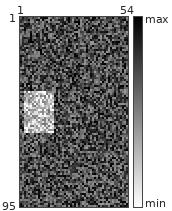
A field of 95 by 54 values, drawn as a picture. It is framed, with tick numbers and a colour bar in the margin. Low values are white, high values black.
Neither half mirrors the other. In the middle left lies a patch that is lower than the rest. No regular stripes run through it. The ninth with the lowest average is the middle left. Overall the values sit about 70% of the way up the scale.
